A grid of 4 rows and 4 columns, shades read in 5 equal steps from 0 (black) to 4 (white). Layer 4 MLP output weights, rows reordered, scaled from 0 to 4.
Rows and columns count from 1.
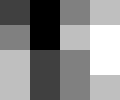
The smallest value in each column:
1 0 2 3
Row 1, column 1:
1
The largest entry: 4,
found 2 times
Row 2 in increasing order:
0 2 3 4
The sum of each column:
9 2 9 14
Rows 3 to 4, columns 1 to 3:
3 1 2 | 3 1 2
